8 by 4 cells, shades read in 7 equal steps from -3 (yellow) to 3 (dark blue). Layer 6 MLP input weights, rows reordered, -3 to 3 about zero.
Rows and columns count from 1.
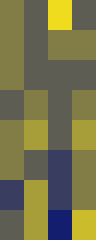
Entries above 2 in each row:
0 0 0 0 0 0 0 1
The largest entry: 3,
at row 8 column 3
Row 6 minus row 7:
-2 2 0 0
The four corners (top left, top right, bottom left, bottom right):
0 1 1 -2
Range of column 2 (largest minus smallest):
2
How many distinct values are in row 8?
4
